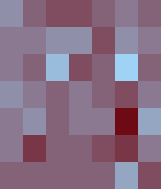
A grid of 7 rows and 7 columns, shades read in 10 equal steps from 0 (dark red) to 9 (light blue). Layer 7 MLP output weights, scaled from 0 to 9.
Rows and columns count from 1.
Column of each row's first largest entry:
1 3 6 1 7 1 6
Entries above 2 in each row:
7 7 7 7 6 5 7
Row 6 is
5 2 4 4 3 2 5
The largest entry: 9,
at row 3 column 6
